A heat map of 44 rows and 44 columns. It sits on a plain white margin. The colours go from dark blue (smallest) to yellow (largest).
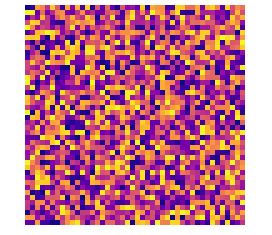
The histogram is flat. Overall the values sit about 50% of the way up the scale. The grain is fine, like static. No single row or column stands out from its neighbours. There are no regular stripes.
